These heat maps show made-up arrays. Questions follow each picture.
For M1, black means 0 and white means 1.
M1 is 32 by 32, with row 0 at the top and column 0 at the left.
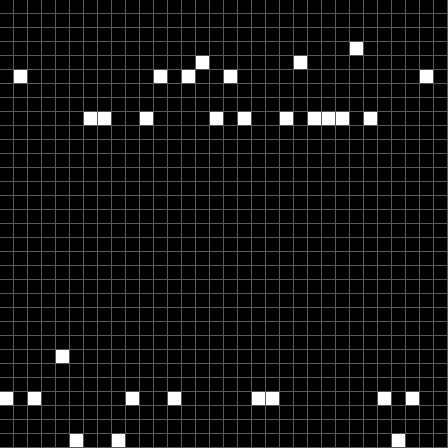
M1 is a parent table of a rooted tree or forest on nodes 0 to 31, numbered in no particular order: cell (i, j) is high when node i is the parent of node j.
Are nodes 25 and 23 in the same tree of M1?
no
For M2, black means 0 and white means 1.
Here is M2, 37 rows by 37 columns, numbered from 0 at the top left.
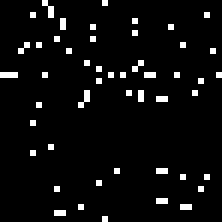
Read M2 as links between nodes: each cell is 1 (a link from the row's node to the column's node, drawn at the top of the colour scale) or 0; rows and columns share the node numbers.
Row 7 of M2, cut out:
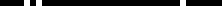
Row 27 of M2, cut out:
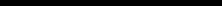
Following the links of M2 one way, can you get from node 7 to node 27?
yes
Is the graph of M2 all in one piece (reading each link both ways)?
yes
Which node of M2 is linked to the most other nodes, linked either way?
node 12
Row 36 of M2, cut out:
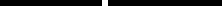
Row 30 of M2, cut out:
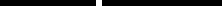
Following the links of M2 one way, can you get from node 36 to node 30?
no
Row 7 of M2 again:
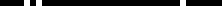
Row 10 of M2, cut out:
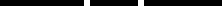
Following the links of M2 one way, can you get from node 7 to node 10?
yes
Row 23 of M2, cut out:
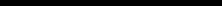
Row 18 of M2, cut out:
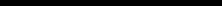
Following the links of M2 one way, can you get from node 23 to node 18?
no
